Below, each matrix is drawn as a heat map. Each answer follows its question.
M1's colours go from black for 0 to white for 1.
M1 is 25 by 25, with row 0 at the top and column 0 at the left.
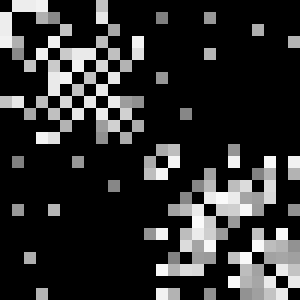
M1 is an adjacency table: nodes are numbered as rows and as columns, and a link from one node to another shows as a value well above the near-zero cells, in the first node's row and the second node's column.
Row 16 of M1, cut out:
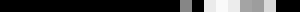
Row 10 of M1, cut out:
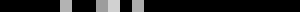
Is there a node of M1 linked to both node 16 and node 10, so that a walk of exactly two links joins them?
no
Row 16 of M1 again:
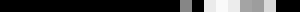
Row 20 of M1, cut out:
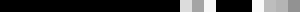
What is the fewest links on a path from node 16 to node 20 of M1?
1
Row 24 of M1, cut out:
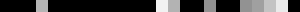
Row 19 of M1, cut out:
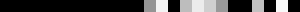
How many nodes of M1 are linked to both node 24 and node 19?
4
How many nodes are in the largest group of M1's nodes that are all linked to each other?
5
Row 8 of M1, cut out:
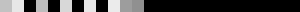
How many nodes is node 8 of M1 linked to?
8
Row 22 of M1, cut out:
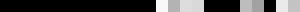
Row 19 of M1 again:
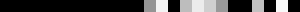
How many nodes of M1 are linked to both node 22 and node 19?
5
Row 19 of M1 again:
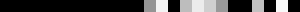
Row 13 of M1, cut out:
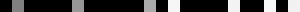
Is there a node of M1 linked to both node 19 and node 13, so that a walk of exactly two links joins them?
yes
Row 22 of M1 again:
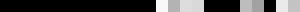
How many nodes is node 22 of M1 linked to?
8
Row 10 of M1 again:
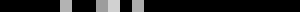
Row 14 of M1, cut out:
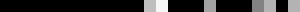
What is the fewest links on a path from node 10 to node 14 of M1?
4
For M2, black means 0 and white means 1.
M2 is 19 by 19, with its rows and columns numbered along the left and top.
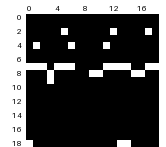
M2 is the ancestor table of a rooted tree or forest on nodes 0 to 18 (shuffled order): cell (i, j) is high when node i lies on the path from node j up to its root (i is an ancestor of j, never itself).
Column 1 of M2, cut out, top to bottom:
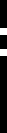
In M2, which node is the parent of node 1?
4
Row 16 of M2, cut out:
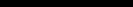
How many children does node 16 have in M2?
0
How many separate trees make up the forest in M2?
2
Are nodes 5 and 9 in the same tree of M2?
no
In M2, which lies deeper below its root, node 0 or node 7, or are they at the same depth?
node 0
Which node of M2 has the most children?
8
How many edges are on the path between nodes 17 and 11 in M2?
4
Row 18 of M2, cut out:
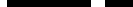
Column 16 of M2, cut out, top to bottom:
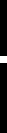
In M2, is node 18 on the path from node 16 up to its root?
no
